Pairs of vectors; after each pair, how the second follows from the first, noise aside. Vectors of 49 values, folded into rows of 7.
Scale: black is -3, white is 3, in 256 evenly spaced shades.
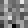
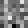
copied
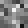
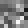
wrapped around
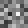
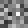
copied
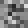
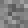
shrunk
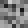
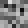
copied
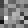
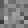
shrunk
